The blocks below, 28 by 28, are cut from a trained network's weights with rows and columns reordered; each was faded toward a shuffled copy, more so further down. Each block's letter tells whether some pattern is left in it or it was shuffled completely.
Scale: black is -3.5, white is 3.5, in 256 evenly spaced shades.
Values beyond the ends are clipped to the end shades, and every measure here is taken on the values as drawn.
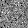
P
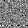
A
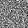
P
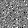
P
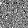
A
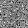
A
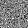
P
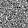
P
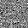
A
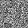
A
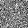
P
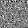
A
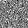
P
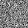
A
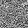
A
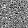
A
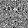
A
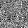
A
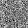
A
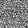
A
